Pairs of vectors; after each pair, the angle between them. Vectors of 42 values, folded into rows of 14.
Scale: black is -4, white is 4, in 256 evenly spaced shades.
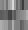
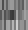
partly aligned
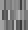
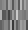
orthogonal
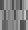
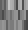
orthogonal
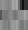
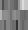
nearly opposite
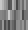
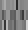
partly aligned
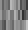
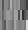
nearly parallel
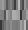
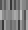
orthogonal
